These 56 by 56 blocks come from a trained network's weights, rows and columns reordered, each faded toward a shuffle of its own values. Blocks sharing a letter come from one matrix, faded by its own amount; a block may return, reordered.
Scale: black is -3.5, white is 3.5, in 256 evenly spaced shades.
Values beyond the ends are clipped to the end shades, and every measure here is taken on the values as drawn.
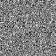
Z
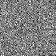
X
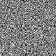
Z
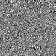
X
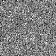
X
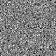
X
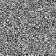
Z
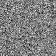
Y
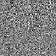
Z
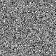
Y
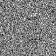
X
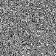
X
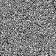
Y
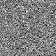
Z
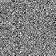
Z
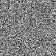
Z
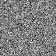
Y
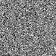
Y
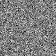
Y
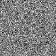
X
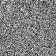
Y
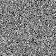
Y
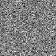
Z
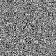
Z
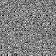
Z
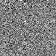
X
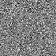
X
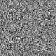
Z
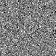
X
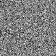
Y
